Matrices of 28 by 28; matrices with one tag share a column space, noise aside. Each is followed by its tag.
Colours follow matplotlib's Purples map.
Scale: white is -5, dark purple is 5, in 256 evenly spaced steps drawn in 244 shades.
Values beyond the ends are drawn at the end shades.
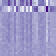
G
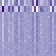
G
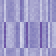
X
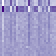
G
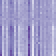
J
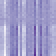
J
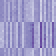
X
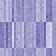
X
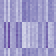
X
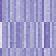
X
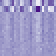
G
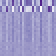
G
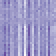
J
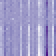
J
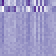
G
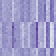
X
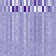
G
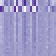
G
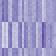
X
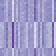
X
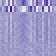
G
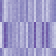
X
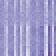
J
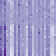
J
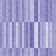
X
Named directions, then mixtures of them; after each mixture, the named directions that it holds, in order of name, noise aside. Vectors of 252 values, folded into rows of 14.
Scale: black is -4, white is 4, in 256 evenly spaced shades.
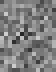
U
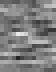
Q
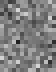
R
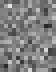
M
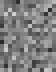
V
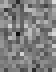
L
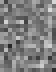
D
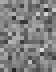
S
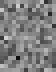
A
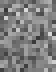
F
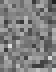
D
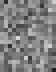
D, M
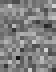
M, Q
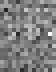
F, L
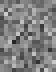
F, U, V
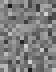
M, S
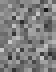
M, S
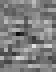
D, Q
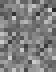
S, V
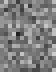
L, M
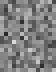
D, R, U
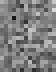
D, L, S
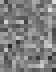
D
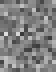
U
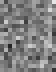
D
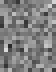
D, V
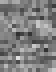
M, Q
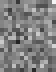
D, L, U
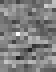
Q, U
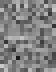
A, R, S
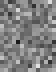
R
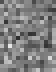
D, U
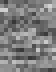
D, Q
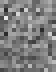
F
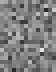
S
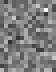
S, V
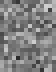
A, Q, V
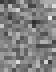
Q, R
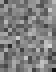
D, M
